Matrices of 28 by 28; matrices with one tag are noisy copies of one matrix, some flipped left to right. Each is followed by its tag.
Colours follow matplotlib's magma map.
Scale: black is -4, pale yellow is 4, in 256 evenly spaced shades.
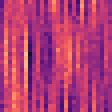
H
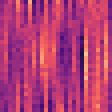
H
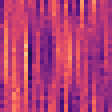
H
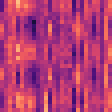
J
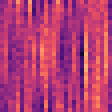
H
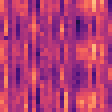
J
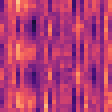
J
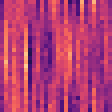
H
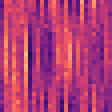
H
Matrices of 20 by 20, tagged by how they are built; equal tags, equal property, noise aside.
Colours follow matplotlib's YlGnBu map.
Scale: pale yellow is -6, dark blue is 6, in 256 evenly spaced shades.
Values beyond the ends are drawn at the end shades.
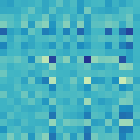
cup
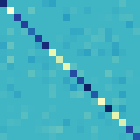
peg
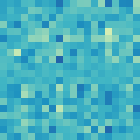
cup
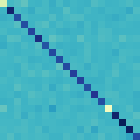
peg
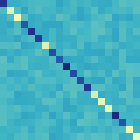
peg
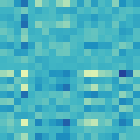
cup
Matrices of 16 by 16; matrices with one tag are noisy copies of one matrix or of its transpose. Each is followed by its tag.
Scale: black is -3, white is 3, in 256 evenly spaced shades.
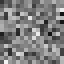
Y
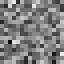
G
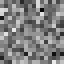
G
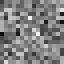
Y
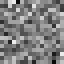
G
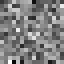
Y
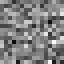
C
